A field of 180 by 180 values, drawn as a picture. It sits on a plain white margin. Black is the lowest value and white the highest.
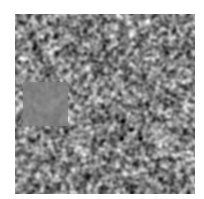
The texture is blotchy. The middle left is the calmest part. There is no overall slope. An odd patch, calmer than its surroundings, sits in the middle left.
